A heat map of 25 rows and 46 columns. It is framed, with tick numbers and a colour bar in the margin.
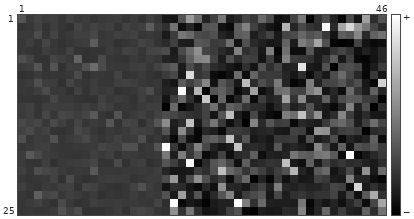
Mirror symmetry: none. Stripes: none. Histogram: skewed, a long tail of high values. Grain: fine. Seam: vertical, 40% of the way across, the left part calmer.
